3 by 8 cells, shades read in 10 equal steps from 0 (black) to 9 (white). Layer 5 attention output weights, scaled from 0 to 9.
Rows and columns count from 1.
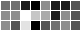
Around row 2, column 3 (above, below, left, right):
1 8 5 7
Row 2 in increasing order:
1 3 5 5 5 6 7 9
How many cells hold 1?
4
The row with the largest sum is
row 2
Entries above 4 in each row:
1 6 3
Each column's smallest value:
4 3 1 0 3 1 1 3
